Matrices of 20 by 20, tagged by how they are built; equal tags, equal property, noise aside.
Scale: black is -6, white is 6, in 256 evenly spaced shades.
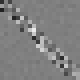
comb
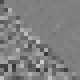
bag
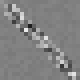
comb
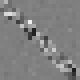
comb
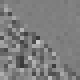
bag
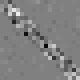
comb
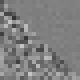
bag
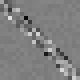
comb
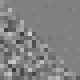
bag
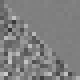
bag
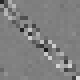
comb
